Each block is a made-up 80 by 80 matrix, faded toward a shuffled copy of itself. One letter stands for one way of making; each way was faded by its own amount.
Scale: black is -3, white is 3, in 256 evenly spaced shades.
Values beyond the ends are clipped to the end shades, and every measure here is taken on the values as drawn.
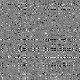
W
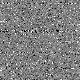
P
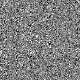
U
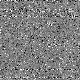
P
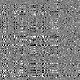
W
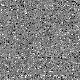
P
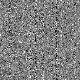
U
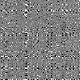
W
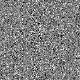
U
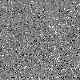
P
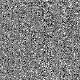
U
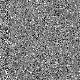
U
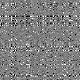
W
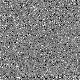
P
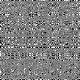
W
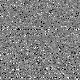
P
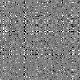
W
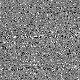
P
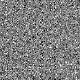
U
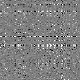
W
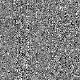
U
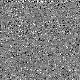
P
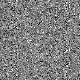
U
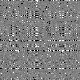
W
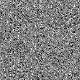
U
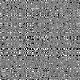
W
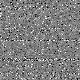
P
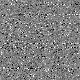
P
